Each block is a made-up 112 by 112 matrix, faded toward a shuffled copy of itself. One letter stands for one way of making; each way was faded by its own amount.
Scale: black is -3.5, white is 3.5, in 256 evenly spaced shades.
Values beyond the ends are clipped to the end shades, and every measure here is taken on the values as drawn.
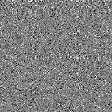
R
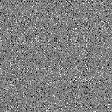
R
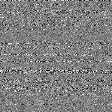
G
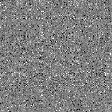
R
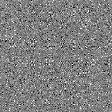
R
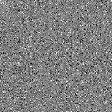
R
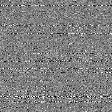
G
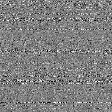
G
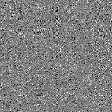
R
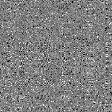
R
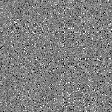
R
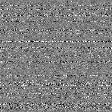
G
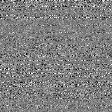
G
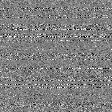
G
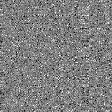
R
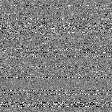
G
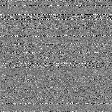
G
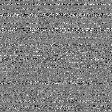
G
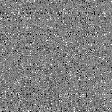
R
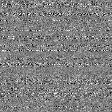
G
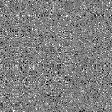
R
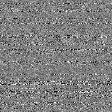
G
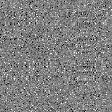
R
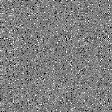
R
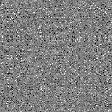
R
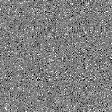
R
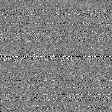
G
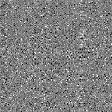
R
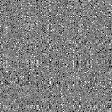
R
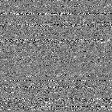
G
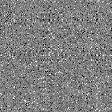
R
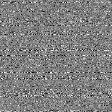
G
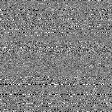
G
